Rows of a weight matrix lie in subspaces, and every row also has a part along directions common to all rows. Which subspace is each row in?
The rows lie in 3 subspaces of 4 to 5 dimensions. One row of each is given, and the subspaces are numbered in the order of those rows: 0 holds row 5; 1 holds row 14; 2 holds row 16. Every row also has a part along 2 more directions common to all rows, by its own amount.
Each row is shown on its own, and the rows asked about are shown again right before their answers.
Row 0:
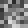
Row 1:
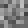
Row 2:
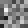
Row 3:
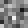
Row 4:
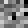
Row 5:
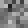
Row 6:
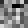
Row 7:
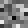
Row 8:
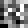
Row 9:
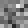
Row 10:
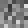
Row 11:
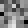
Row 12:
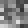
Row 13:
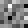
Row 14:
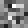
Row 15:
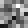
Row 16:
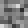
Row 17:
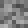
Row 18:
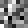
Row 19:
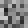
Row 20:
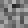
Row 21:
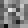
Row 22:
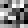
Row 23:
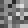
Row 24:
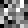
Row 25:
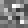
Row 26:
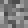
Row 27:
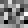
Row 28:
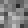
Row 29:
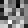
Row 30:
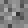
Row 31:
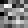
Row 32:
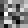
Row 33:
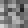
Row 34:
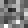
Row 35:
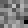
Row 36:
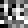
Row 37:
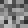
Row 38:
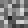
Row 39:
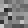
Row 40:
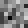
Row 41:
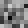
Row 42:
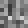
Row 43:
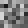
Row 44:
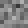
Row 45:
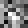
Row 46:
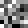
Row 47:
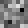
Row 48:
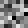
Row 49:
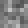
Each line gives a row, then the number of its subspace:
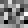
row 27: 1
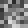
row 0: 0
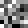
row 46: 1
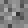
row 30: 2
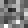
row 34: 2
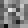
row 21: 2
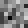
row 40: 2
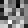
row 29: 1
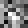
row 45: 2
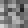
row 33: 2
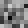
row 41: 2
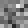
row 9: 2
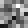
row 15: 1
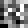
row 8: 2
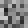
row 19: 1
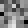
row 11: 2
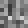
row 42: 0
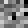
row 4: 1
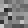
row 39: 0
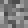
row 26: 2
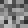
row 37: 1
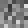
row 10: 2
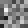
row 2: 1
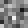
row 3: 1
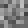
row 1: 0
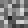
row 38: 0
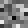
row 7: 1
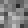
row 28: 2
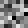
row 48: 1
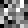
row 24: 0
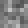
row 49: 0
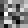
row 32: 2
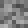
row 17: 1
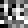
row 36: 0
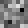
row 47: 0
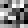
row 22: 0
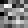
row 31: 0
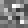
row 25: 1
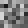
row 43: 0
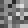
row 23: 2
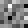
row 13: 2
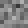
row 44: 1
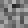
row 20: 1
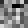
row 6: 1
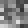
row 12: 2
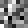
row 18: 0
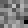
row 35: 0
